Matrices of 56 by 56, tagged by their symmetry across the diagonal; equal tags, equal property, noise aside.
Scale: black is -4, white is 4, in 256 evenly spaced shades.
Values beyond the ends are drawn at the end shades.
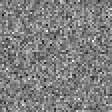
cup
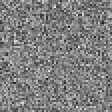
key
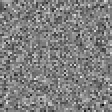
key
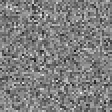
cup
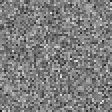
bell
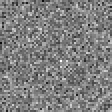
bell
